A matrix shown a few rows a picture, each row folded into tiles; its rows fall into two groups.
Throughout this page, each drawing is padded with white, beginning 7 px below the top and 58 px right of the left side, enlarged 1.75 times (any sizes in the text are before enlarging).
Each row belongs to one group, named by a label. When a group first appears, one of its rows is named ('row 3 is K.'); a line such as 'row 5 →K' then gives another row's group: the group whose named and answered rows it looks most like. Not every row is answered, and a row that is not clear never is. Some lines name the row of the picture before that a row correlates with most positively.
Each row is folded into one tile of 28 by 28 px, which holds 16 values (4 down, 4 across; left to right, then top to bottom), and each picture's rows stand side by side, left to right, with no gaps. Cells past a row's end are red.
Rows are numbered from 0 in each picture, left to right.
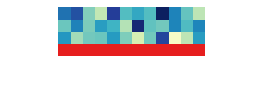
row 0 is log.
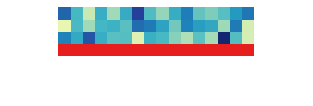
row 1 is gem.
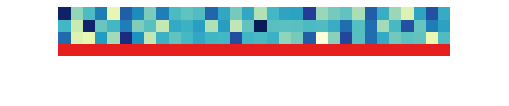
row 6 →log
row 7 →gem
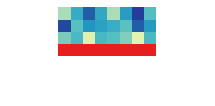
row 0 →gem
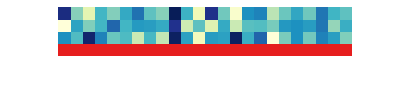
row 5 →log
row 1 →gem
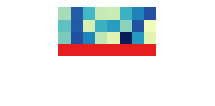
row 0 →log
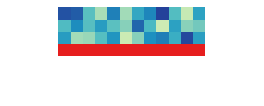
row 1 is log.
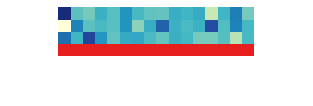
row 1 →log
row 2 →gem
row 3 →gem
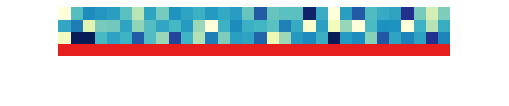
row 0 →log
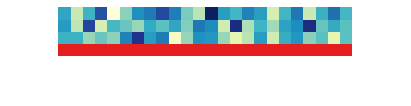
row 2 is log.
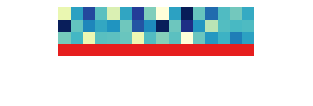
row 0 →gem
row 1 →gem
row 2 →gem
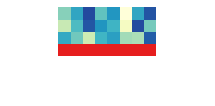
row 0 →gem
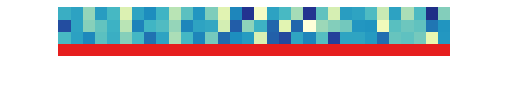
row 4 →log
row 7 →gem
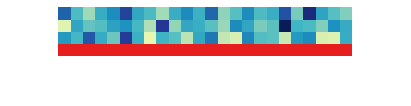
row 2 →gem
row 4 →gem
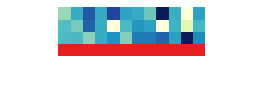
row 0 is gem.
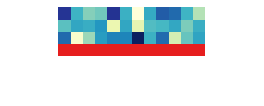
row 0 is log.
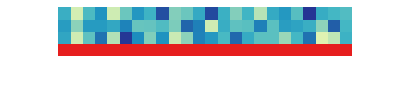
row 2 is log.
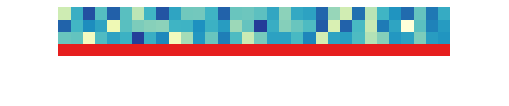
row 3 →log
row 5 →log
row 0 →gem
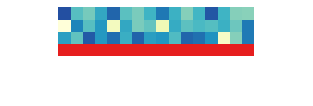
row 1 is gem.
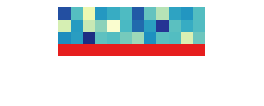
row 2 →gem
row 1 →gem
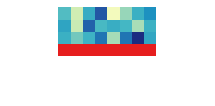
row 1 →log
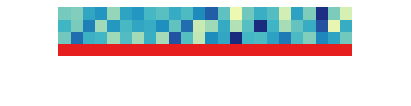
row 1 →gem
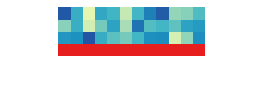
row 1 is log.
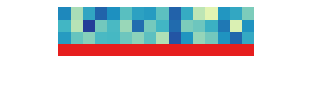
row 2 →log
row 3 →log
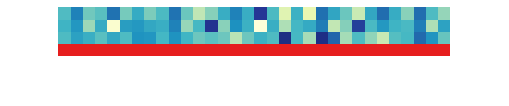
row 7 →log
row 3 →gem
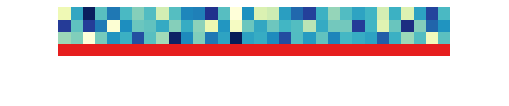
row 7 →gem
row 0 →gem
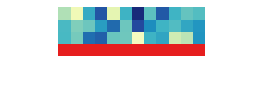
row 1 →gem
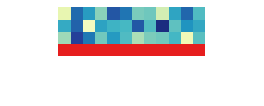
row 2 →gem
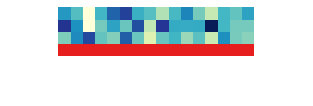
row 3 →gem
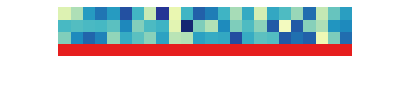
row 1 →log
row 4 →log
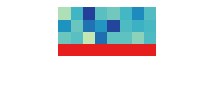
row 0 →gem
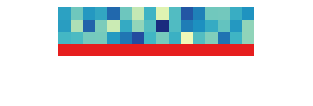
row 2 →gem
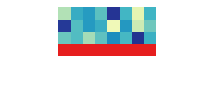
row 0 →gem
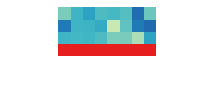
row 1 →gem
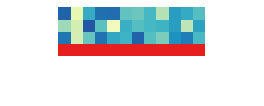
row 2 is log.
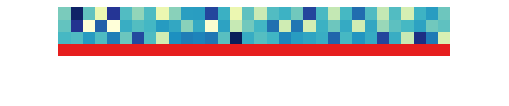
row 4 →log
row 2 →log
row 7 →log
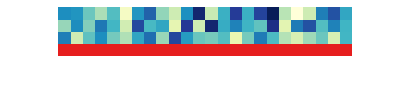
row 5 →gem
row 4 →log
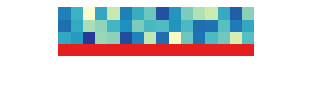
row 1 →log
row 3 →gem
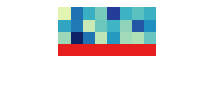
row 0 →log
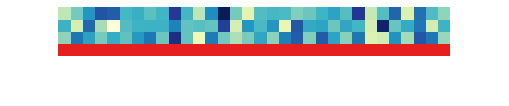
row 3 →log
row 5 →log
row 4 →log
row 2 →log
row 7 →log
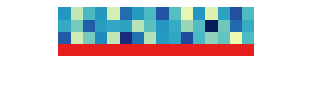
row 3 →gem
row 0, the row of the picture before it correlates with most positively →6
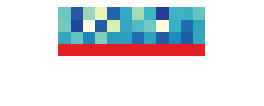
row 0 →log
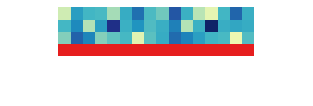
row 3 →gem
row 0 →log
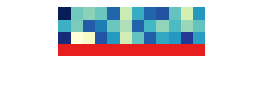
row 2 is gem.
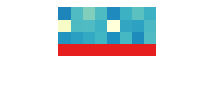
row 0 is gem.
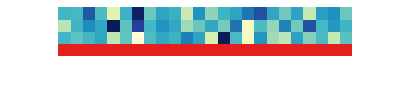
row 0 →gem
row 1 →gem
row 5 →gem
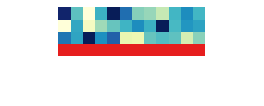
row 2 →gem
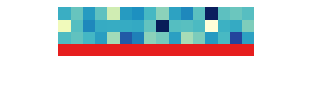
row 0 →gem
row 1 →log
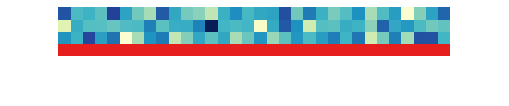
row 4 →gem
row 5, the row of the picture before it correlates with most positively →3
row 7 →log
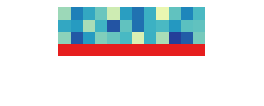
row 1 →gem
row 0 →log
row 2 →log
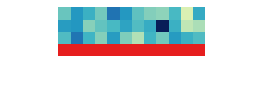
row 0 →log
